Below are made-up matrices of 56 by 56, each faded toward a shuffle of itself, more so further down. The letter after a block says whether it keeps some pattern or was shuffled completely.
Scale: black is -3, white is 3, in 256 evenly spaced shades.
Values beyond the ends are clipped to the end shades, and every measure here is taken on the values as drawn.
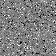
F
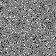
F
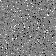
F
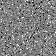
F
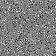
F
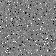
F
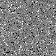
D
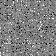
D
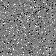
F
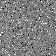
F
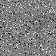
D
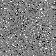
D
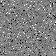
F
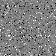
D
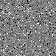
F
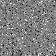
D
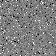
F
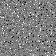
D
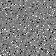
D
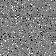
D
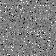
D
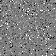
D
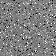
D
